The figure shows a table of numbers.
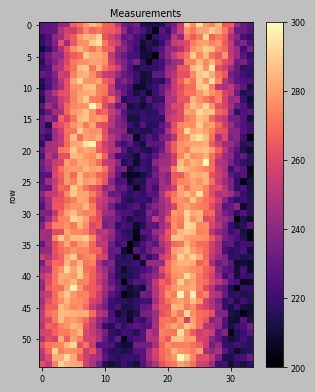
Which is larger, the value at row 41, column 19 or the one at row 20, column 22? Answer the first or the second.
the second
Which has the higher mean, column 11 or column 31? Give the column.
11
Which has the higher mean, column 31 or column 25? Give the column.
25
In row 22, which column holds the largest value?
26
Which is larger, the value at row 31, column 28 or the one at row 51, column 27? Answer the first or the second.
the first
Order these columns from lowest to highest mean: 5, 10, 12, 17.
17, 12, 10, 5
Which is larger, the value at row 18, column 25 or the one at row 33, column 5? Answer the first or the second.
the first
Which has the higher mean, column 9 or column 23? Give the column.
23
